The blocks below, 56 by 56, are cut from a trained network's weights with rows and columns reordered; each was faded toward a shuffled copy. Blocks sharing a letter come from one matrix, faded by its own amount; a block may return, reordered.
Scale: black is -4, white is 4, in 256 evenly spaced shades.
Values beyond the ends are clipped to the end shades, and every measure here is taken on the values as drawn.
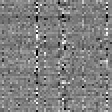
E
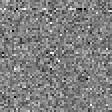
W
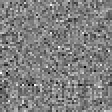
W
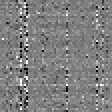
E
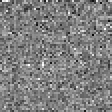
W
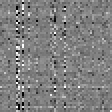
E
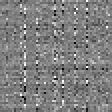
E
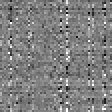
E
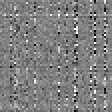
E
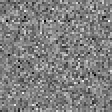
W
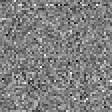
W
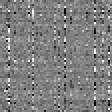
E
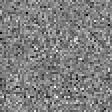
W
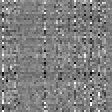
E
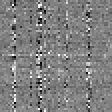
E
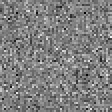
W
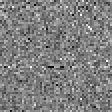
W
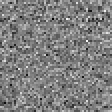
W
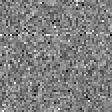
W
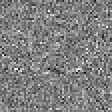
W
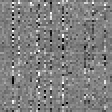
E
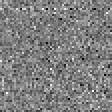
W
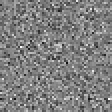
W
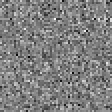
W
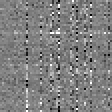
E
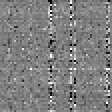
E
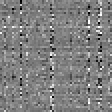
E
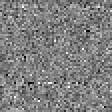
W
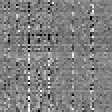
E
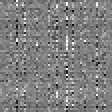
E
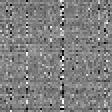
E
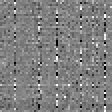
E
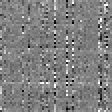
E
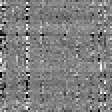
E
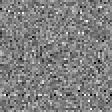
W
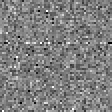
W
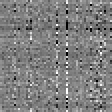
E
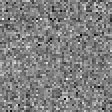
W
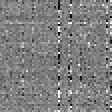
E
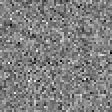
W
